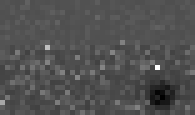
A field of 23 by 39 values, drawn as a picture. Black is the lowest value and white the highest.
The top part is calmer, up to a seam about 40% of the way down. The bottom right is the ninth with the lowest average. The values are skewed, with a long tail toward high values. One dip sinks in the bottom right. Overall the values sit about 30% of the way up the scale.
